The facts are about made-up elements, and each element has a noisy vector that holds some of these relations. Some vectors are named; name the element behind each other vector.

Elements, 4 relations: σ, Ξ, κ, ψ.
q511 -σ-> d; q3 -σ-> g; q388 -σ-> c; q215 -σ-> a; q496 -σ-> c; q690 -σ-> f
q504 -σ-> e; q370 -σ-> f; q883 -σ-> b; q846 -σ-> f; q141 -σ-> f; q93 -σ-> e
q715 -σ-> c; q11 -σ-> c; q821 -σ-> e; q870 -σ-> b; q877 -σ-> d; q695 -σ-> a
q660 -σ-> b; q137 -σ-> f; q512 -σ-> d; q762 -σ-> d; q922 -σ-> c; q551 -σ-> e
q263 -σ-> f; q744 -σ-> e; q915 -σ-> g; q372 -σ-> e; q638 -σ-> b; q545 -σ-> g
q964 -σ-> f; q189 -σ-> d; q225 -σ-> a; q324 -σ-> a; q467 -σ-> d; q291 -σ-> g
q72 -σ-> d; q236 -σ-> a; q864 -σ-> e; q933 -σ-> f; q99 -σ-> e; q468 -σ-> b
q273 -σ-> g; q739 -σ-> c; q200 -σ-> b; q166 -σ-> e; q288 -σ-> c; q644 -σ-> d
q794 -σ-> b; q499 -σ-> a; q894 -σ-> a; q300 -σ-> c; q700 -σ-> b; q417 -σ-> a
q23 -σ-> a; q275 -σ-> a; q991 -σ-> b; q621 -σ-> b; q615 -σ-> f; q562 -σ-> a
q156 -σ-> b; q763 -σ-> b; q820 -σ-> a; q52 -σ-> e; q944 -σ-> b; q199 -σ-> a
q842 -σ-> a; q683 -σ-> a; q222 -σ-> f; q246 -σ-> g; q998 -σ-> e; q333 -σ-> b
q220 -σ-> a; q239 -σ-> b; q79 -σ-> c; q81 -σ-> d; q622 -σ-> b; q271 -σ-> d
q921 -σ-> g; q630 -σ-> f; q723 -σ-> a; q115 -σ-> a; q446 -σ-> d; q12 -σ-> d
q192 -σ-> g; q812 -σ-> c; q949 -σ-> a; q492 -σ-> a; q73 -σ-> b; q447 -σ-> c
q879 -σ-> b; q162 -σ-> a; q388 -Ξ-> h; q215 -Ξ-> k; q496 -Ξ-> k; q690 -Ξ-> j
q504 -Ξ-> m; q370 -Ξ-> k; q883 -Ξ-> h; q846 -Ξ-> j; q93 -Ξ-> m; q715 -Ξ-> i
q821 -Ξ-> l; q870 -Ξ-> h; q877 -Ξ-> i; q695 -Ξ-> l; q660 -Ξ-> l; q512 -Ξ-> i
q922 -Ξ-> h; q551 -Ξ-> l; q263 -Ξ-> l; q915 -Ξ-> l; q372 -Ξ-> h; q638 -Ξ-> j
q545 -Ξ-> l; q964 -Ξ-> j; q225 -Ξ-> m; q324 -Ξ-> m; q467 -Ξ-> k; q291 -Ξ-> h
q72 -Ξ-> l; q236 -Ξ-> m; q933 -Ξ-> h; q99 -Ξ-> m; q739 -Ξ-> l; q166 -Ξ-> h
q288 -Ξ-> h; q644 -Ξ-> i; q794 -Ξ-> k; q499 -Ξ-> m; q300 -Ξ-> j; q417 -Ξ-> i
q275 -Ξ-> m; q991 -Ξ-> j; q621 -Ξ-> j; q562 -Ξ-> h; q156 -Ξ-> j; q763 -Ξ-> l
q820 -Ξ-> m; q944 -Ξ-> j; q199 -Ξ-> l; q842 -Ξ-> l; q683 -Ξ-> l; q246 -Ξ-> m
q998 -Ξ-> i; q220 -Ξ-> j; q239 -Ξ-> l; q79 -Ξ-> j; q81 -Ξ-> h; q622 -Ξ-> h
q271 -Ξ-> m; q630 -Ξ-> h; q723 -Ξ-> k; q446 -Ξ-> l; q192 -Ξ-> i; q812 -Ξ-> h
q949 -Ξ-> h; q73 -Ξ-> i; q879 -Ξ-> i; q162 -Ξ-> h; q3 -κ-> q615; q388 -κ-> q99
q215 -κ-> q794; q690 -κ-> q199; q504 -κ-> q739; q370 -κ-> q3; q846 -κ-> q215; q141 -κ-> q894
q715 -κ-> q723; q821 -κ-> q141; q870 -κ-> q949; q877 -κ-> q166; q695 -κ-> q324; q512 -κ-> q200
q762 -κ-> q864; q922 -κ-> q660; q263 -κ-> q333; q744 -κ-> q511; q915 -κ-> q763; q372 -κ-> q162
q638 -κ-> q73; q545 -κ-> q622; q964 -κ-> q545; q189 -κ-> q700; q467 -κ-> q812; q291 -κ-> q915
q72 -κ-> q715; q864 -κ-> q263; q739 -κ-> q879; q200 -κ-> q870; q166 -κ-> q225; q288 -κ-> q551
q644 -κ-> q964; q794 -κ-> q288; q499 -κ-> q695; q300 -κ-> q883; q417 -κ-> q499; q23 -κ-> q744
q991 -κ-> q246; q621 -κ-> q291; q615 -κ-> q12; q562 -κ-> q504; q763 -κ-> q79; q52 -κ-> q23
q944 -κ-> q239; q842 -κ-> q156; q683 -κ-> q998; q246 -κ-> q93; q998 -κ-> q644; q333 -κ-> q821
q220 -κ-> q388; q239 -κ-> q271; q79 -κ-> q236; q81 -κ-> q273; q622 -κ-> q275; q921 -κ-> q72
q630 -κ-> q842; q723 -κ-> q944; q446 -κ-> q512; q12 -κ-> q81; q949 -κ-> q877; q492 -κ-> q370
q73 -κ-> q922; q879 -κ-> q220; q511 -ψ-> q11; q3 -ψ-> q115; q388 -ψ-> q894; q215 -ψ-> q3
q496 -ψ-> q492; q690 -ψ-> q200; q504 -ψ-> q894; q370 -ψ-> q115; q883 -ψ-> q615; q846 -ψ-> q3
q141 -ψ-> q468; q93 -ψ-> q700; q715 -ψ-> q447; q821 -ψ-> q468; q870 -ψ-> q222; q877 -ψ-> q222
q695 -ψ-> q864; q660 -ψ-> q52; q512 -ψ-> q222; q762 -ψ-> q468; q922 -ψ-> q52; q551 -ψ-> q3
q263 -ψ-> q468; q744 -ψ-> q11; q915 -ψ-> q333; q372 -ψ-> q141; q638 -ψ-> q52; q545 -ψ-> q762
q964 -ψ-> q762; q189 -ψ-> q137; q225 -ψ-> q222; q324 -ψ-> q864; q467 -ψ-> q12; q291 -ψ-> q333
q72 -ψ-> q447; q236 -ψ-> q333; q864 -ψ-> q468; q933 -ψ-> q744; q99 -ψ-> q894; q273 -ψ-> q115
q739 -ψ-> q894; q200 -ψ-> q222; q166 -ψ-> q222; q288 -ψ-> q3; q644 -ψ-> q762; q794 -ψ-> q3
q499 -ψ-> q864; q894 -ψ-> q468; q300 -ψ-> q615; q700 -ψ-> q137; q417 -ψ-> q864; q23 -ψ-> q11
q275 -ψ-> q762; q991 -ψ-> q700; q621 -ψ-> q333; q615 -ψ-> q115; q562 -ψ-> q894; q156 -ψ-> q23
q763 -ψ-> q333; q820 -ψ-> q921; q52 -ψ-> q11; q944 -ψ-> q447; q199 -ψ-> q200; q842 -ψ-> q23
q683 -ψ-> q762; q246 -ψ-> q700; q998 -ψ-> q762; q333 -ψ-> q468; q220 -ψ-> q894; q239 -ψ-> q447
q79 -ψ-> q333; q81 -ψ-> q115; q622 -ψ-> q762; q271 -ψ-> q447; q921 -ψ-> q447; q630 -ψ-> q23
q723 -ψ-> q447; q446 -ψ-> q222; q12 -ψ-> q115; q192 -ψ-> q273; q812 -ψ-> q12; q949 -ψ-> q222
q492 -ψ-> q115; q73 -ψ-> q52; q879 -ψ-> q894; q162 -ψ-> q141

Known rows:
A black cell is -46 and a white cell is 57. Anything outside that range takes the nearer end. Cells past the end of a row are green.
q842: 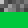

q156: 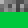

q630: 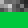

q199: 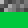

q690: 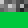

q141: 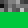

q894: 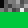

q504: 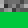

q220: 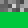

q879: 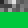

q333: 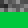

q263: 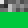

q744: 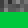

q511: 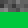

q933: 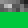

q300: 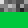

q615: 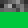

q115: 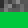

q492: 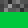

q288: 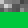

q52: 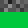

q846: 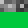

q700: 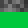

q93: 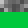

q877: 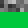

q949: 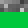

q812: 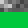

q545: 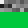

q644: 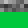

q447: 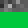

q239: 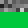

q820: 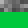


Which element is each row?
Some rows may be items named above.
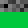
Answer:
q762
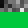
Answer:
q894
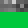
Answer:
q73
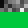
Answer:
q894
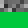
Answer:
q504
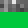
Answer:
q192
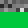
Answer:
q239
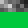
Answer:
q630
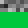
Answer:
q763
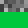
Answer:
q551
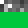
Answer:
q496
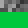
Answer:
q562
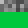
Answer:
q156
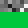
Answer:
q99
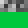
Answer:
q621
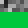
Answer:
q739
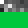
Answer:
q215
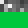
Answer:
q496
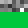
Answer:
q275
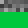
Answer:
q660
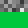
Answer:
q388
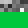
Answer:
q622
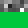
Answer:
q166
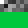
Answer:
q683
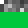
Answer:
q723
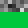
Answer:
q271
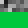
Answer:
q739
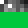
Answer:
q370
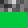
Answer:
q879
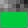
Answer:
q883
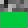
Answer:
q739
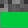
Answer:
q3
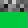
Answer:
q417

